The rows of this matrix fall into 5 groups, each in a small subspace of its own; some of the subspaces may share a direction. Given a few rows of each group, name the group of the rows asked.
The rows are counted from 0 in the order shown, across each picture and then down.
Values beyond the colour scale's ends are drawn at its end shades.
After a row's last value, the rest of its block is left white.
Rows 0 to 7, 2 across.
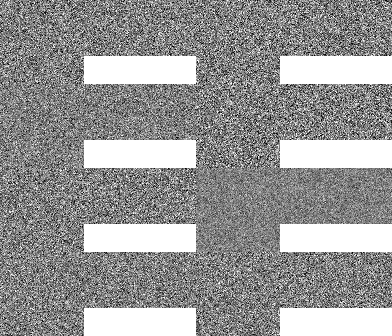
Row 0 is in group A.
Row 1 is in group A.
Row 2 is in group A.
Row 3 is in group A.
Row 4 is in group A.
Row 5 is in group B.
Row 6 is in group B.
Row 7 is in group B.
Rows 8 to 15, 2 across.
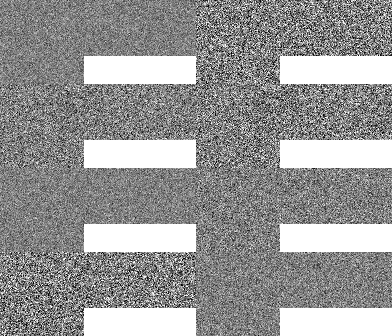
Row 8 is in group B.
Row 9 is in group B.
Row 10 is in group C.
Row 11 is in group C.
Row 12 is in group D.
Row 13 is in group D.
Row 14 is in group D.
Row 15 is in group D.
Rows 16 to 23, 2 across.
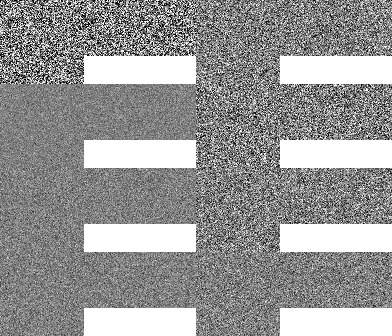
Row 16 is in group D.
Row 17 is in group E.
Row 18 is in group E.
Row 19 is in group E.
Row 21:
C
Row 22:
A
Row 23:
A
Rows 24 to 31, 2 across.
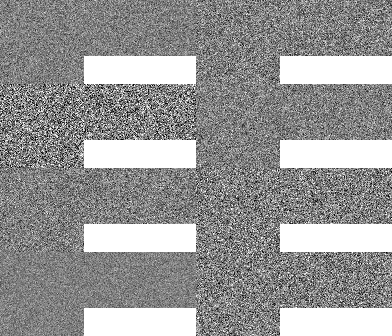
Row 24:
A
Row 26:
B
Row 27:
D
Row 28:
C
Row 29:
E
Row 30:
A
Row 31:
B
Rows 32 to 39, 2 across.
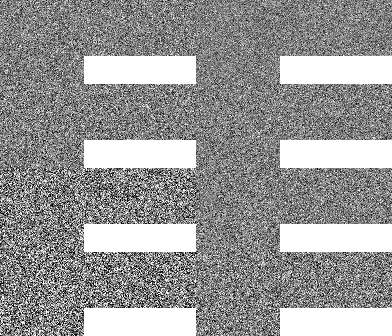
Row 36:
B
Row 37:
A
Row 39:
D
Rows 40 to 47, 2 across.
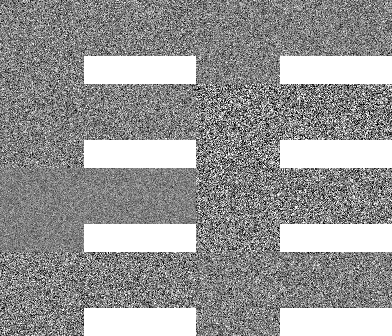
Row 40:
E
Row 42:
C
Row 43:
C
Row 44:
A
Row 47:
D
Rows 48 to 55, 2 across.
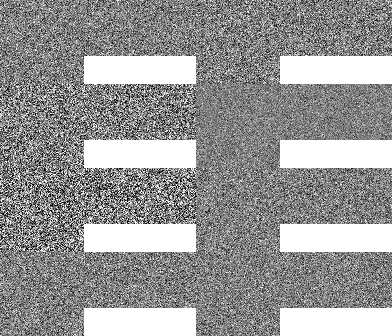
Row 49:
C
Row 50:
A
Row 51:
A
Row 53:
A
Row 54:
A
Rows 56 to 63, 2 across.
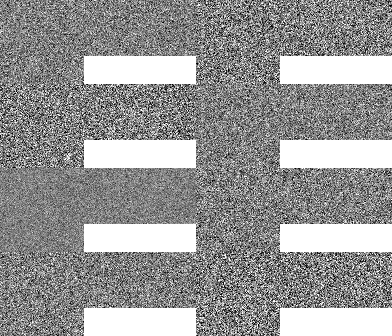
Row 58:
E
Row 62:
C
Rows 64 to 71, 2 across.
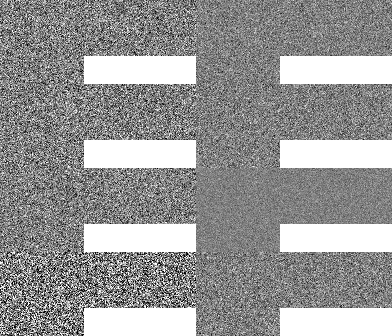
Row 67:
B
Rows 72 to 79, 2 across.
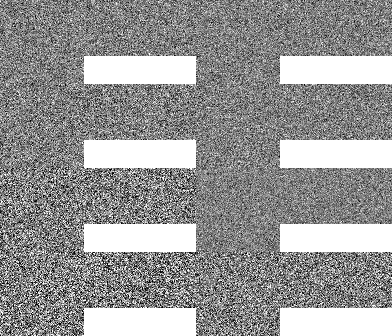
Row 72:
D
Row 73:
D
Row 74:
A
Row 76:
B
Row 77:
B
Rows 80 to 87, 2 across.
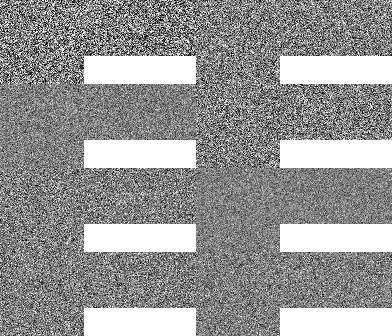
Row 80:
A
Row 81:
B
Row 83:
B
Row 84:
E
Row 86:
E
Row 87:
A
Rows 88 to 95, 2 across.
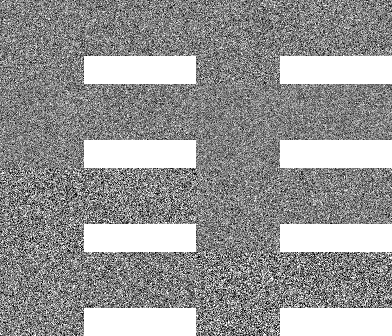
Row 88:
D
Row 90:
C
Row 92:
C
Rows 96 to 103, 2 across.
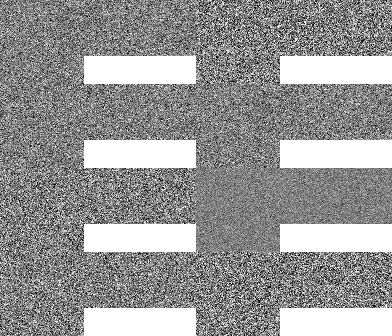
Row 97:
B
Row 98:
D
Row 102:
E
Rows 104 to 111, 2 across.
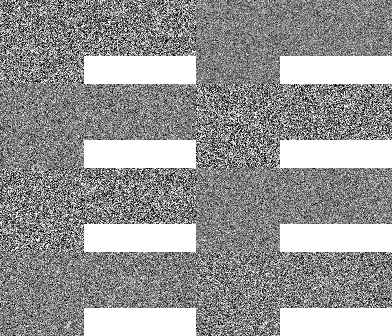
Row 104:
B
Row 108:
D
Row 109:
E
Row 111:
E
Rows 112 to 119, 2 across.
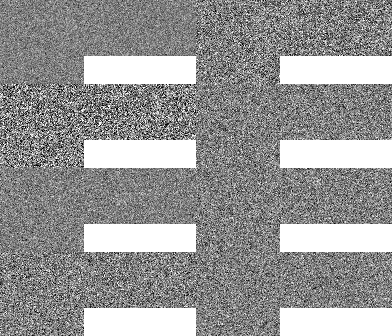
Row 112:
C
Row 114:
B
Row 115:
B
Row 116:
E
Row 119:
E
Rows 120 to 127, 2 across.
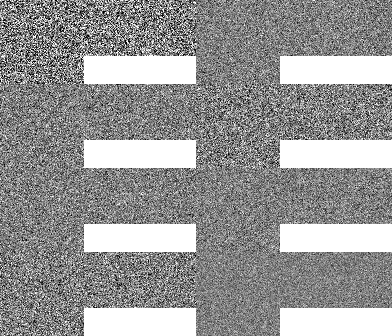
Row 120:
D
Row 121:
E
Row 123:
C
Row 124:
E
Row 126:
E
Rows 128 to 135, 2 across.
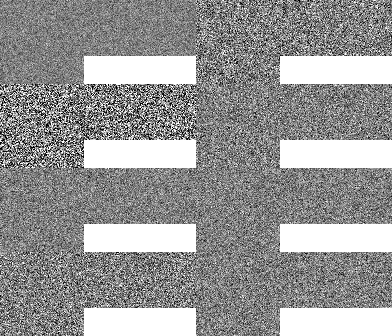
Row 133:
B
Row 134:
E
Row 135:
B
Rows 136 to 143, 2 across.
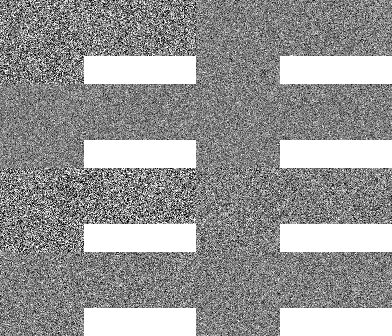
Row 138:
A
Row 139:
A
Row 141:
B
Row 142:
E
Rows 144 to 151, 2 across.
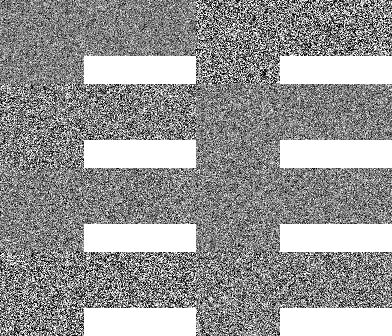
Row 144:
D
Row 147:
C
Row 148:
E
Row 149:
D
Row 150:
D
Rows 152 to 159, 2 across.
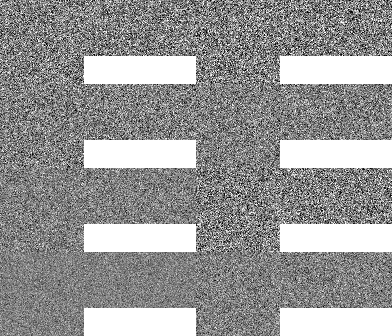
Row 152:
C
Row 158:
E
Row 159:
B
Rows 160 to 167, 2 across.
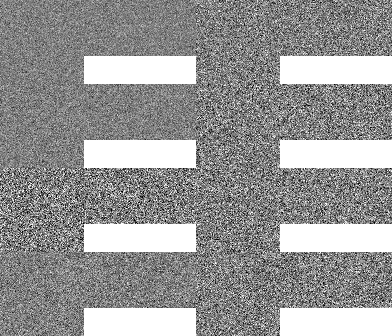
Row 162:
D
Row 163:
B
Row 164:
B
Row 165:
D
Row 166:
C
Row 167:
C
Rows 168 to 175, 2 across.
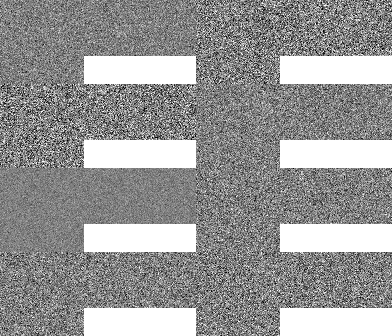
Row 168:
E
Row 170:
D
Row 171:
C
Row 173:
E
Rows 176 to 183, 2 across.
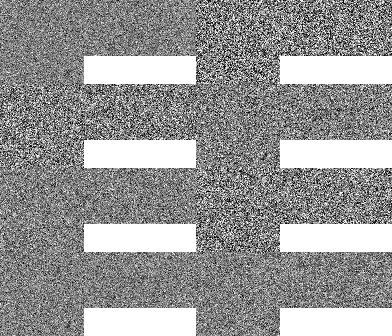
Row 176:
E
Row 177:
B
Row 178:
D
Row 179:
E
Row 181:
D
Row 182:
E
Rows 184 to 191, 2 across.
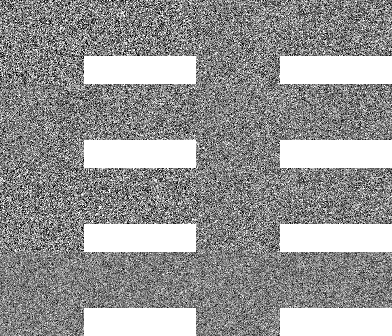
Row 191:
C
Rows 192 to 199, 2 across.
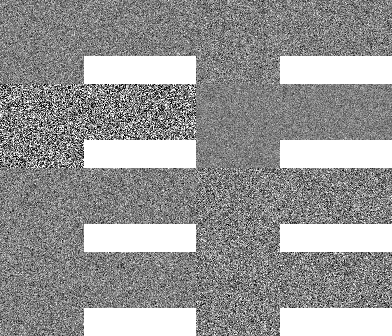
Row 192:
A
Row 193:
D
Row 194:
D
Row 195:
D
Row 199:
E
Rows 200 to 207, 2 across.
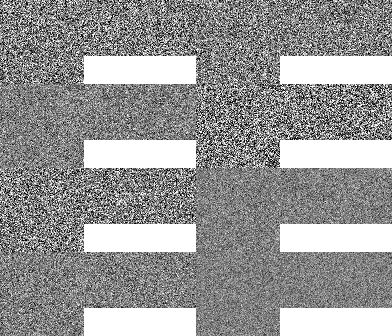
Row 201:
E
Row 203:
B
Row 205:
B
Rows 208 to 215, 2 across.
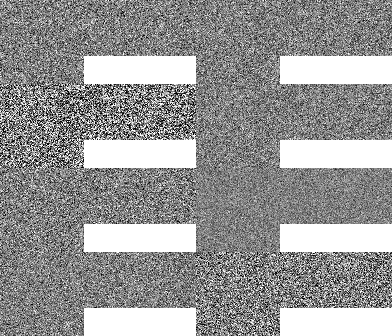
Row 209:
A
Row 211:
A
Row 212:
A
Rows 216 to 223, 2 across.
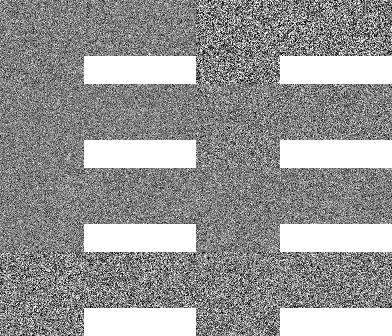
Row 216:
D
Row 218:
E
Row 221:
A
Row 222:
D
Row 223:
B
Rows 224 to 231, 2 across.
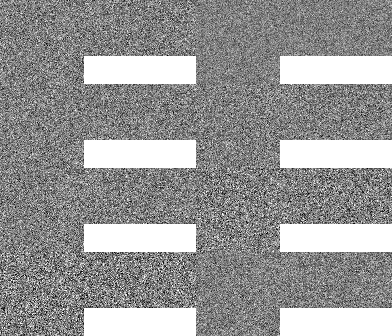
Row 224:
B
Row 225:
C
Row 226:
C
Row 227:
A
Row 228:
C
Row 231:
A
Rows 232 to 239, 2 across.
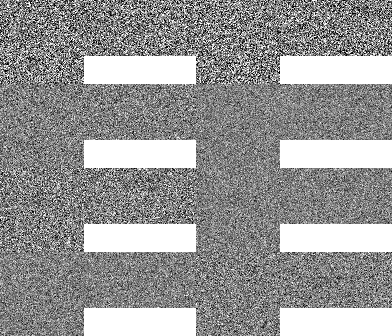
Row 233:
D
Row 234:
A
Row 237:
E
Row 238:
D
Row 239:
E
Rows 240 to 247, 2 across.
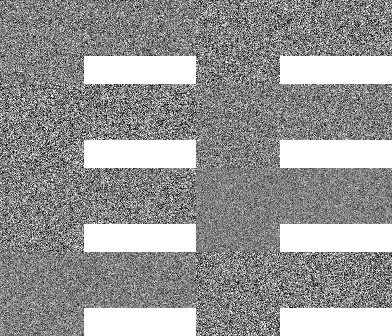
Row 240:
D
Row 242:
C
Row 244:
C
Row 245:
A
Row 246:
B
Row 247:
E
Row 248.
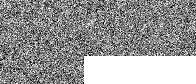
